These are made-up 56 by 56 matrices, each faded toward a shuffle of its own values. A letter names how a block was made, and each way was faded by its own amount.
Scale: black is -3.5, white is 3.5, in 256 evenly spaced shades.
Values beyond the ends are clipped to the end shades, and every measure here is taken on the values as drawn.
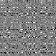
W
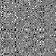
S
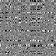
W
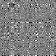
W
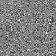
S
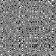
S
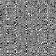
S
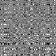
W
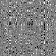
S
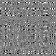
W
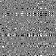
W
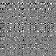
W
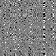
S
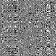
S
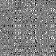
S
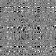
W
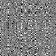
S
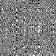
S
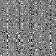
S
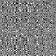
S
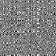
W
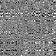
W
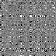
W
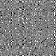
S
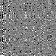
S
